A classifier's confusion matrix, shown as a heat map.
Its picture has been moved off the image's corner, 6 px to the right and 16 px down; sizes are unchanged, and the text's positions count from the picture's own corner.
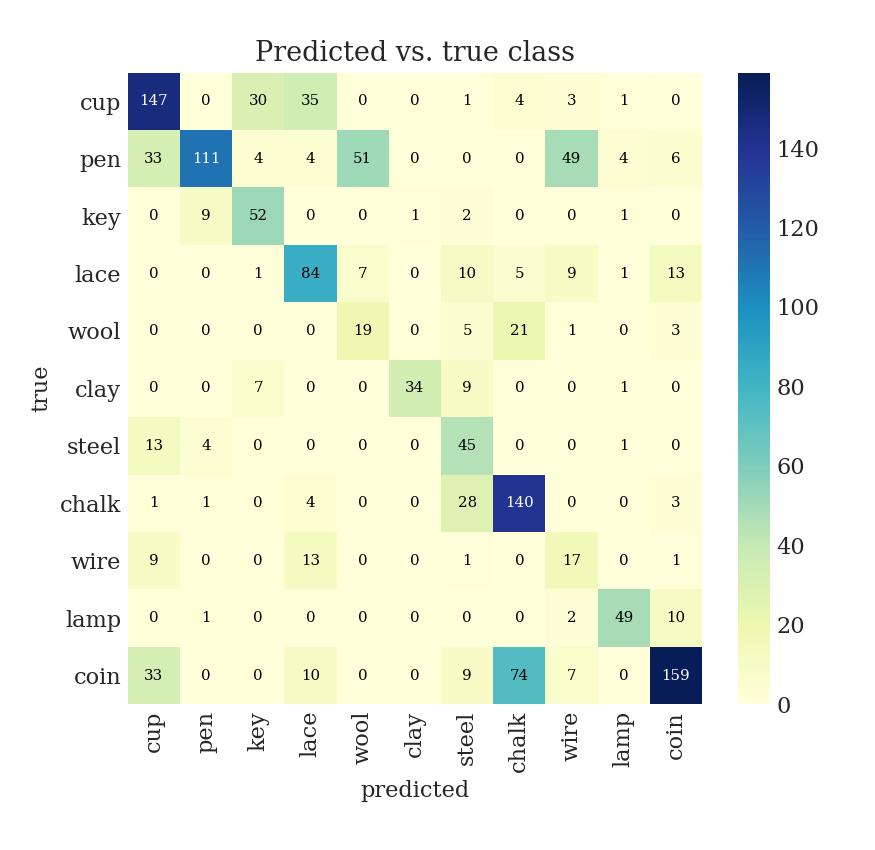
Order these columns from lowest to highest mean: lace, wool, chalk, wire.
wool, wire, lace, chalk
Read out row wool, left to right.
0 0 0 0 19 0 5 21 1 0 3
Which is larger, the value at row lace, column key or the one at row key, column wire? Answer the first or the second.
the first
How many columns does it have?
11
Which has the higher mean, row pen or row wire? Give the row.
pen
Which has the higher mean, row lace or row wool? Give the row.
lace
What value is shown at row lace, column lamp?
1
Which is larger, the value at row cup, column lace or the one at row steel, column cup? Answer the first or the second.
the first
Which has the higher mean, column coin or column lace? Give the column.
coin
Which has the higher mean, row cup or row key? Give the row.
cup
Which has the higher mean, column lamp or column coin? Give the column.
coin
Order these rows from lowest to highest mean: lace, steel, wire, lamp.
wire, lamp, steel, lace
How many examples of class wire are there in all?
41
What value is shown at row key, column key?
52
